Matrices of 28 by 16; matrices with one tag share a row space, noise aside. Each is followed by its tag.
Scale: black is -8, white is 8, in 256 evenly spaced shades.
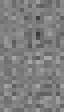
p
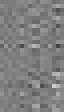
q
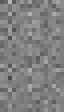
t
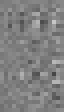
q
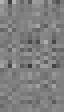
t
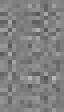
t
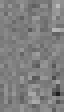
q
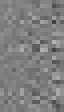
q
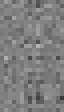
p
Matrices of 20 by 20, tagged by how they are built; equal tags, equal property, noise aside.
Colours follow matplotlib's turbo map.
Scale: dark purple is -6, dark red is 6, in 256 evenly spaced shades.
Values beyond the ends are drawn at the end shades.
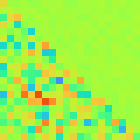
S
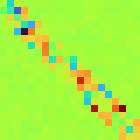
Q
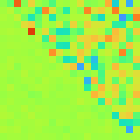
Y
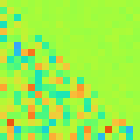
S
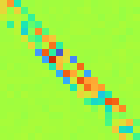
Q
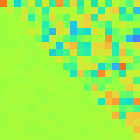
Y
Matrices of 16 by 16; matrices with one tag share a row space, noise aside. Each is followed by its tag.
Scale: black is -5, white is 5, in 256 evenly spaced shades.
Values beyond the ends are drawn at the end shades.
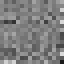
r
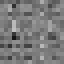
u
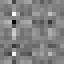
u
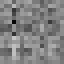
u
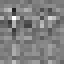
u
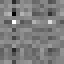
u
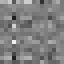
u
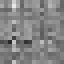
u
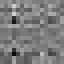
u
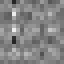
u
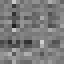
u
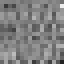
r
